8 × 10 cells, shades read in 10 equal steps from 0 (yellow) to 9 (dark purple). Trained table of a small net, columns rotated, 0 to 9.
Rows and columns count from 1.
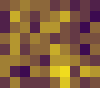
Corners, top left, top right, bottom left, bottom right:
6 8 7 6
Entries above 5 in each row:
6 5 5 6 4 4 3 6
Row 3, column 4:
8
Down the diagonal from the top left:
6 2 4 4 5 3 0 5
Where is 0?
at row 7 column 7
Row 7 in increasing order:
0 1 2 3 4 4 5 7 8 9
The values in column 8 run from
4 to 8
